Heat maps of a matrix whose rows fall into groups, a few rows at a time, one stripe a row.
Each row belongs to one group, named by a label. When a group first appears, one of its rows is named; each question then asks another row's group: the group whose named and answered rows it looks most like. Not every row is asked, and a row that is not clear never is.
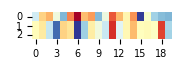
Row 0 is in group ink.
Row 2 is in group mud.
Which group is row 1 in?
mud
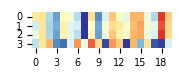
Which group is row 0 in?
mud
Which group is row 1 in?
mud
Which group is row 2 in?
mud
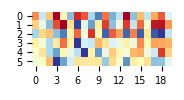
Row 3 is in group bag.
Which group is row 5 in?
ink
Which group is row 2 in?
ink
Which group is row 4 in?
mud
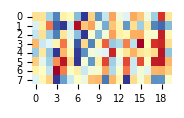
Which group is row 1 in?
ink
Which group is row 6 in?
bag
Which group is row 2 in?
mud
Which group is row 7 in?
ink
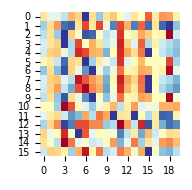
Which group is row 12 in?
ink
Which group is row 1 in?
ink
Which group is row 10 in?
bag
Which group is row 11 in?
ink
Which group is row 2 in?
mud
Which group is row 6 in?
mud
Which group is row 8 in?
ink
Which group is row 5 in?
mud
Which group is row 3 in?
ink
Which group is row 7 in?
ink
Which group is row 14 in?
bag
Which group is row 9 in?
mud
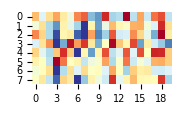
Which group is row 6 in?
ink
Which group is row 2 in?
mud
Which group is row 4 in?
bag
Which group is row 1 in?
mud
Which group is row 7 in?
mud
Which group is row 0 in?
bag
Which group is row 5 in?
bag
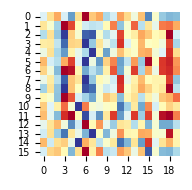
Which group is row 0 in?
ink
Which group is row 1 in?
bag
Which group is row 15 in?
ink
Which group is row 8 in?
mud
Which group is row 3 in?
mud
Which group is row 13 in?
mud
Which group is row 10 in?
bag
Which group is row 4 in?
mud
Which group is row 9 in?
bag
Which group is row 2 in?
mud
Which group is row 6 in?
bag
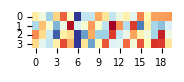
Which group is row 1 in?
ink
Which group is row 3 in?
bag
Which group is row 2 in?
mud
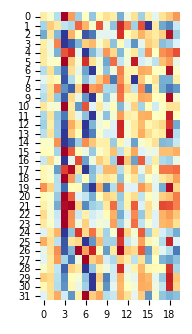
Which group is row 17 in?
bag
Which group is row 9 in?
mud
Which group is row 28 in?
mud
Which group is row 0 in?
bag
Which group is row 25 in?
mud
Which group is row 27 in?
ink
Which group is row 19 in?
mud
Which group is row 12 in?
mud
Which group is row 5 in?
bag
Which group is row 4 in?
bag
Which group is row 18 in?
bag
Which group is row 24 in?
ink
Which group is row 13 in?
mud
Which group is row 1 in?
ink
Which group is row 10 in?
bag
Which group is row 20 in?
bag
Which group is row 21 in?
bag
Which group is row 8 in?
ink
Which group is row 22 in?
bag
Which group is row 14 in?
ink
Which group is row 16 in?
ink
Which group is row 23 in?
bag
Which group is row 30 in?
mud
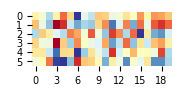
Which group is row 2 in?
ink
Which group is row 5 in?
ink
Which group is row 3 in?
bag
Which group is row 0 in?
bag
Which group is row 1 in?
bag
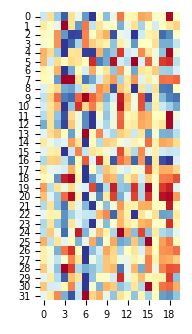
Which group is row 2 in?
ink
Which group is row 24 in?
ink
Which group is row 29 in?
mud
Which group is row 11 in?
mud
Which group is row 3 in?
ink
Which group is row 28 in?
bag
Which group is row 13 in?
ink
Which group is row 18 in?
bag
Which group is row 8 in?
ink
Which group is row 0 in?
mud
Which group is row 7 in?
bag
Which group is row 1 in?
bag
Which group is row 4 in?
mud
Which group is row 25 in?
bag
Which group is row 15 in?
ink
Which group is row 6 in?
ink
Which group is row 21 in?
mud
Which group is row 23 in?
mud
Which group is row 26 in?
bag
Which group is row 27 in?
bag
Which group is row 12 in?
mud
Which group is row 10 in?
ink
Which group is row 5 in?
bag
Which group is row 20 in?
bag
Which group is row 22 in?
ink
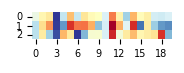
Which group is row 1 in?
ink
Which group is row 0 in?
ink
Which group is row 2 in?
mud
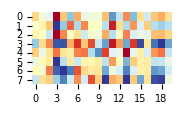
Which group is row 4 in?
bag
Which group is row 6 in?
ink
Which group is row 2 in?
bag
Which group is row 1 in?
ink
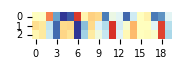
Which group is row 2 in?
mud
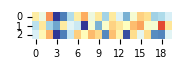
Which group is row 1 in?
mud
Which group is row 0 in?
ink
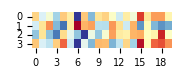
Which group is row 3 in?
bag
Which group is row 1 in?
ink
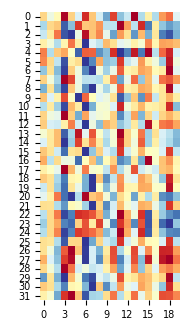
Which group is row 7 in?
bag
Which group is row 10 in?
mud
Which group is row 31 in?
bag
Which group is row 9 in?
bag
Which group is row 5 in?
mud
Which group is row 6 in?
mud
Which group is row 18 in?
mud
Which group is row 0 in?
bag
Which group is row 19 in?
mud
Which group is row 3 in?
bag
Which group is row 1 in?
ink
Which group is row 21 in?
mud
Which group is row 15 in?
mud
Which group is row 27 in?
bag
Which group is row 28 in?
bag
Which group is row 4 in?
bag
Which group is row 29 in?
mud
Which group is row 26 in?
bag
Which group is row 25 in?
mud
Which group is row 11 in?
bag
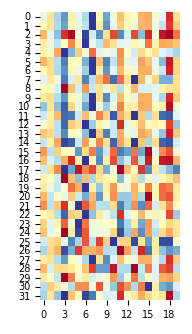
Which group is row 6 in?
mud
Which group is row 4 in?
ink
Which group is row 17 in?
ink
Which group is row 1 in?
mud
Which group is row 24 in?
bag
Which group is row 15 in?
bag
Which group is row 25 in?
ink
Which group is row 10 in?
mud
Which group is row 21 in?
bag
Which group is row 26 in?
ink
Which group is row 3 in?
bag
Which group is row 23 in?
bag
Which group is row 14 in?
ink
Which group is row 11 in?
ink
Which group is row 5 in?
mud
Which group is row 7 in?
ink
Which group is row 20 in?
bag
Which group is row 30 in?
ink
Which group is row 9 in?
mud
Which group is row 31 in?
mud
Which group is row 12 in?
mud
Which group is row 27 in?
mud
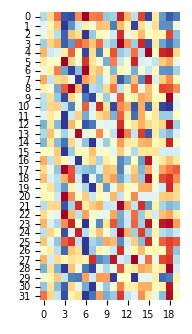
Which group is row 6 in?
ink
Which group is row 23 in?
bag
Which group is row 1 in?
ink
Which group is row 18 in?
bag
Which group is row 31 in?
mud
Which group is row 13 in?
ink
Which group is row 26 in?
mud
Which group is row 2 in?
mud
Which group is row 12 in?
mud
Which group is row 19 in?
mud
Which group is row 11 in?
ink
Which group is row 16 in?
bag
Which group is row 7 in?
bag
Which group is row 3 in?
ink
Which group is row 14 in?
mud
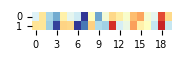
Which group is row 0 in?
mud
